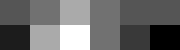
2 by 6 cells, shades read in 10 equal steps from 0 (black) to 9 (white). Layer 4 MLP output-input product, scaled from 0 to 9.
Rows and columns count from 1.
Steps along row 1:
up up down down same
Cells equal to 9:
1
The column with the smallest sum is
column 6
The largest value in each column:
3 6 9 4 3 3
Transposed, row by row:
3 1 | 4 6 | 6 9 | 4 4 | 3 2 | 3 0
